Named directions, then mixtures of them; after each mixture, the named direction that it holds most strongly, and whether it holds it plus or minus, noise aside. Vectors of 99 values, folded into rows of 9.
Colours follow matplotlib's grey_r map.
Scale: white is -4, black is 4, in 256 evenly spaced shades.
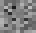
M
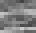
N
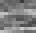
N, plus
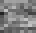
N, minus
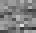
N, minus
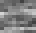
N, plus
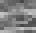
N, plus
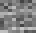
N, plus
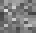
M, minus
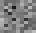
M, plus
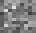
M, minus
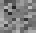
M, plus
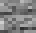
N, minus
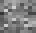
M, minus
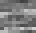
N, plus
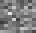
M, minus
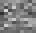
M, minus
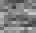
N, plus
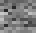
M, plus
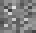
M, minus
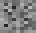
M, plus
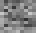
M, plus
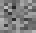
M, plus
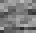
N, minus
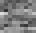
N, plus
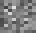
M, minus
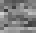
N, plus
